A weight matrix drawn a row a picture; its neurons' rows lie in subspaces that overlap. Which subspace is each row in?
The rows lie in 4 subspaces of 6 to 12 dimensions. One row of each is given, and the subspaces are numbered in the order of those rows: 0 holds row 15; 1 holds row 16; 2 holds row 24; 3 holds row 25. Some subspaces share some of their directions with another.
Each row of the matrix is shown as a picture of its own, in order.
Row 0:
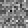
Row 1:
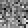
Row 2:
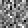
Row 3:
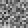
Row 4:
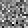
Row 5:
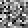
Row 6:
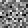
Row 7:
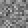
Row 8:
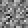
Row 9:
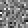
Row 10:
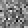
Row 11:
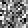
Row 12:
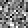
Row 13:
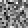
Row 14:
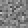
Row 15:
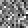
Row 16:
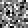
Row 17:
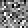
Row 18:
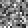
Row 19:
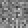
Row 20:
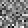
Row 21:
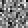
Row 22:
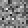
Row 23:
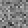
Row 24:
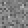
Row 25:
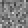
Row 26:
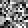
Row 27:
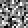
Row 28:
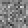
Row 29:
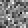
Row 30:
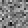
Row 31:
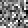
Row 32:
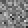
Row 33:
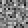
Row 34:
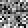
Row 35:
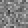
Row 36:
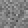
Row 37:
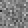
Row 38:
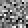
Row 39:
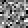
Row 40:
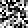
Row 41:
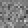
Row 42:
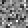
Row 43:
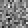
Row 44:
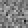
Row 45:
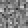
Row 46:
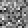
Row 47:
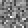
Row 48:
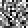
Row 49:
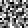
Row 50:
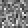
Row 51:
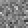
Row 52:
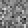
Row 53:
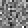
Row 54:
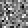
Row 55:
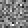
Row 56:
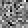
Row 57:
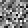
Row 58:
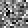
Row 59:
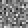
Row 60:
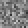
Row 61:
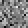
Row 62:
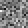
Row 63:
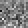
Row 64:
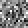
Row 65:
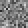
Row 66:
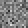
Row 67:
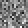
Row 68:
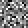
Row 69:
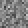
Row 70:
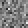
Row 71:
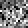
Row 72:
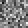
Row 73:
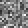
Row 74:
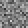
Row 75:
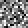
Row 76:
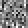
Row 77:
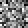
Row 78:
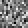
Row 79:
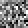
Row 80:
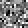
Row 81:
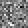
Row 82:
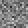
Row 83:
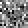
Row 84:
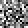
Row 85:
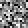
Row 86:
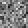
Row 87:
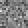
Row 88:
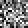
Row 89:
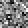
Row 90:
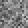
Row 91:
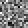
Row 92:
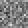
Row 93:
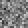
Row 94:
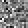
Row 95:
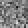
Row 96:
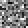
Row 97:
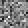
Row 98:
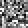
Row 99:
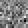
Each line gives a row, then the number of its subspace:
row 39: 2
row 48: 3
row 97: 2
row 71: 3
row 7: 0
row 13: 2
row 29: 0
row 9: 2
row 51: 1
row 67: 2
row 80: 2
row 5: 2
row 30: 2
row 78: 0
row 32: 2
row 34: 0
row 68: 2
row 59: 0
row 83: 3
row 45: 1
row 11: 1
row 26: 0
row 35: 2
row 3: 0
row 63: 2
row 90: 2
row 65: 0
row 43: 0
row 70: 2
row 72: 3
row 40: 0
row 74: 0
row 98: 2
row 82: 0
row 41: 1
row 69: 0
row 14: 2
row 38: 0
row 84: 3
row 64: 3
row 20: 0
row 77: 3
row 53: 3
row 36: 2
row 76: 3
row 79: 1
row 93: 0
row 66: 0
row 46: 3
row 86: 1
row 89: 0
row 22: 2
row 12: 3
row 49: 2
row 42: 2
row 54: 3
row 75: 2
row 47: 0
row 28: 1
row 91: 3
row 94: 2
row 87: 3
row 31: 2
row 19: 2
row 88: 3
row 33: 0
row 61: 2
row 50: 0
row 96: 2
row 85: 0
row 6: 0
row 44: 3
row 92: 2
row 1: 0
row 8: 0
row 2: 0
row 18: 0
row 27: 2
